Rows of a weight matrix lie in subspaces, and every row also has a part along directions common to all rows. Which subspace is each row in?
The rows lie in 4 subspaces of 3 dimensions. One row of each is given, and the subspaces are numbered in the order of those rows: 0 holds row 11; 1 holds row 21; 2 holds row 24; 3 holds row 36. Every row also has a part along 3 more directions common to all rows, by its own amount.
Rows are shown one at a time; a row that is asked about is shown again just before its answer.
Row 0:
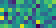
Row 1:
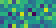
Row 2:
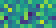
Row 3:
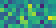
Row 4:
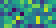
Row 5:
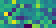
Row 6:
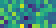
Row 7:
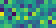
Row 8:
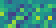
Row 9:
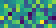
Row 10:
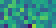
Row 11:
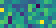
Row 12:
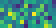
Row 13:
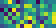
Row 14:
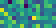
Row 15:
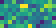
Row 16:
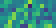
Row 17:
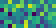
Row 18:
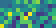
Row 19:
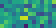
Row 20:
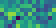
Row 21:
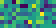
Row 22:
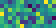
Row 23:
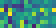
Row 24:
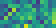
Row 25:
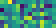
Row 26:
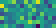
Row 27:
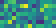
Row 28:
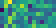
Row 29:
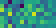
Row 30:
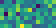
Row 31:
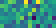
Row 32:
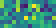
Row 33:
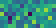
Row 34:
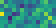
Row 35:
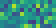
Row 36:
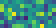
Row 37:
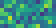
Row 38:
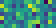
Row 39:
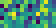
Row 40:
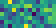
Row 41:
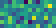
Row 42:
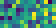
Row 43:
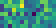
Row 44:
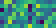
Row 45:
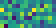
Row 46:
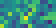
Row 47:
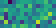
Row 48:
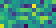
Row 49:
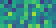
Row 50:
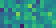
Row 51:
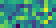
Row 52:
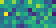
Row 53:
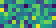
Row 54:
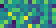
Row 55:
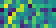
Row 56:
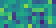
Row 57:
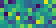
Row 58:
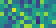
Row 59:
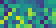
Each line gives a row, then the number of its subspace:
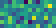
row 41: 1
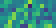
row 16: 0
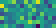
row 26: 1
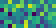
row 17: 0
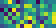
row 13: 2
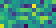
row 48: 3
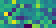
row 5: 2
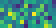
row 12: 0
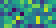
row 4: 3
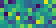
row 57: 2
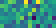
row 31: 1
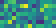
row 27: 1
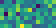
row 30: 2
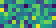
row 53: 1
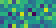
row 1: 0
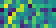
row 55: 0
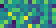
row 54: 3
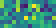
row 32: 1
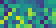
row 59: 2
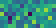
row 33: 3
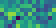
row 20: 3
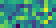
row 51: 3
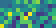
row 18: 3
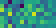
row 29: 0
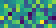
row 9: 2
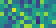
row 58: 3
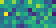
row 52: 2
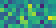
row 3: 2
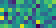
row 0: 2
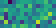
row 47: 2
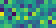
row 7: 3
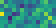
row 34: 3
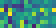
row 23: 0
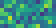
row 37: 1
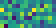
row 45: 1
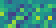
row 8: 3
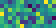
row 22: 2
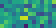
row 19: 3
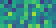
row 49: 0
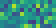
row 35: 0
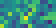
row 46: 3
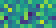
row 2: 2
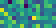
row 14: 1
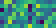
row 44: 0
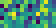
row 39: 0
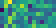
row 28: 0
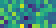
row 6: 3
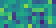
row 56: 1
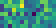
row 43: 0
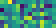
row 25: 1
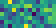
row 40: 0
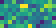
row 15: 1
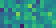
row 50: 2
